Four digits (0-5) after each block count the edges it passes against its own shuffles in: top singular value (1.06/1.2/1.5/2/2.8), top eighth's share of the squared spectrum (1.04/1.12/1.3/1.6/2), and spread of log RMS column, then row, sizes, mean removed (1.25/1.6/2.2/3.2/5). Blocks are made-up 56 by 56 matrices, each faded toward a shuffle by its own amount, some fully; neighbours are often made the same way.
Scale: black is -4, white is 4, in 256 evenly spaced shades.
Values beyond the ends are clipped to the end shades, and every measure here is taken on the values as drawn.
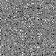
3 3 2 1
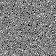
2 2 0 0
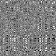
4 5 2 3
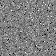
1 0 0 0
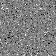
0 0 0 0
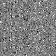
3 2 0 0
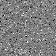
2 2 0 0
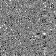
3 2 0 0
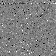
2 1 0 0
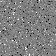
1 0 0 0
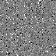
3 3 2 0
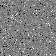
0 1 0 0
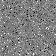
0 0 0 0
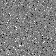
0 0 0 0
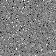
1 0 0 0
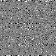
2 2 2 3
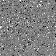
1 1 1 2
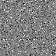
1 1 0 1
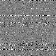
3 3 2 3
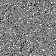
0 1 0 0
